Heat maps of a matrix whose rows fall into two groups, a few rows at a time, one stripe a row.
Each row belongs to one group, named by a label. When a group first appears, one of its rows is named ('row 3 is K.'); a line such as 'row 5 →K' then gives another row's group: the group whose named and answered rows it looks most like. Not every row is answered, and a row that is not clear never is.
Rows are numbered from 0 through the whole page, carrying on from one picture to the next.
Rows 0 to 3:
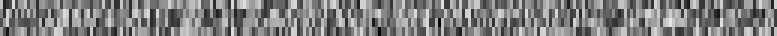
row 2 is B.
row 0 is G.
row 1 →B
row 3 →G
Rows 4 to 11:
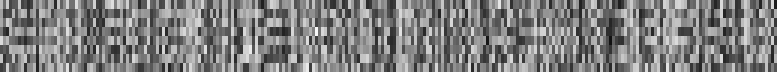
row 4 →B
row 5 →G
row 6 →B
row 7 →G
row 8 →B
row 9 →G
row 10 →G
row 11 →B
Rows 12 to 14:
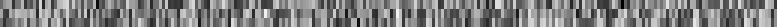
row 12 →B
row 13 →G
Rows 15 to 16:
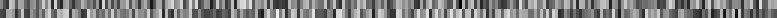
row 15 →G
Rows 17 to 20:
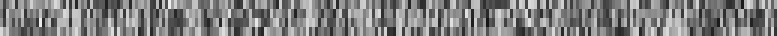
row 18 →B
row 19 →B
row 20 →B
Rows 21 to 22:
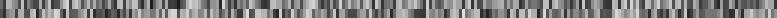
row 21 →B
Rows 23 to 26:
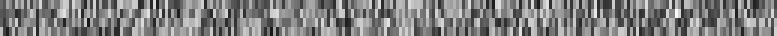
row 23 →B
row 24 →B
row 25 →G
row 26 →G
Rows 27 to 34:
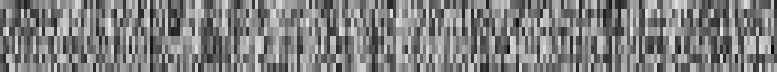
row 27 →B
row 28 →B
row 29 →B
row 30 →B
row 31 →G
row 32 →G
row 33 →B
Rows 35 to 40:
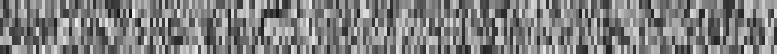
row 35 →G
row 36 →G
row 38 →B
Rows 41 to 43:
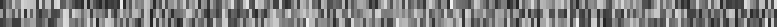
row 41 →G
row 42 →B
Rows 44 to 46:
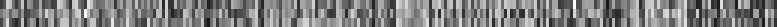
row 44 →B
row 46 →B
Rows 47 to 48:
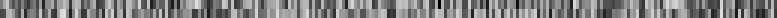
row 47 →B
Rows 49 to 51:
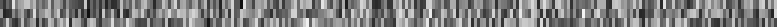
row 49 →G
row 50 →G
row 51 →B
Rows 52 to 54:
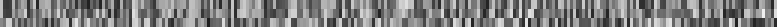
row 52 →G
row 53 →G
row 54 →B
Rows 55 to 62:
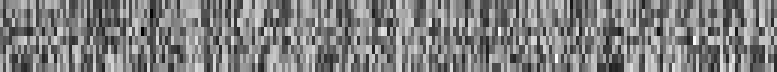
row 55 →G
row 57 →G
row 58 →B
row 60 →B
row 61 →B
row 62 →B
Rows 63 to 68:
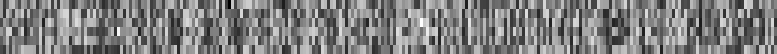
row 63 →G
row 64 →B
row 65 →B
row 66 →B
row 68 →G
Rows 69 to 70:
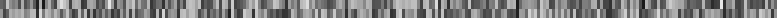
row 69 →B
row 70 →G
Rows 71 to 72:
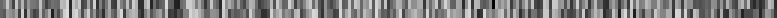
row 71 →B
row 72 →B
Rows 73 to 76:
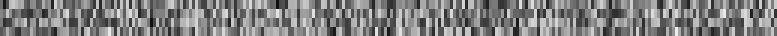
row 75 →G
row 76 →B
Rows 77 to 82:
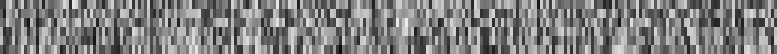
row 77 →B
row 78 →G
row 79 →B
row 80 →G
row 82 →G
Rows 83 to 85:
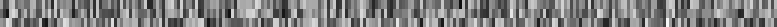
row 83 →G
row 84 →G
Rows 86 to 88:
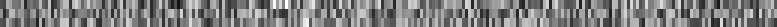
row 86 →B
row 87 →G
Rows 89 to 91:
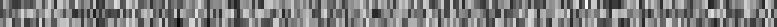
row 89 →B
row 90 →G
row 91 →B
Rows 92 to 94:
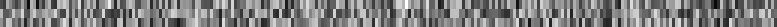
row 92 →B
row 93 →G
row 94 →B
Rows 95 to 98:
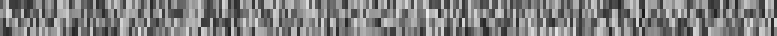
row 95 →B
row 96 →B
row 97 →G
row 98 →G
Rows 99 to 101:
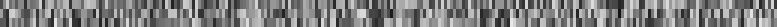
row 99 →B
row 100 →G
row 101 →G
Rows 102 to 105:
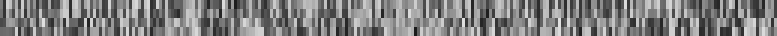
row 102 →B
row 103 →B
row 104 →G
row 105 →G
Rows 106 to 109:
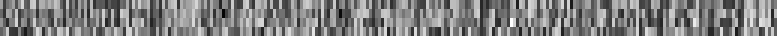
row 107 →G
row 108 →G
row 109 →B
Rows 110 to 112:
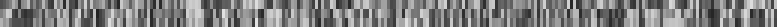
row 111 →B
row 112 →B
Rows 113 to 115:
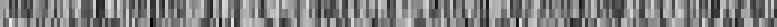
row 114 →B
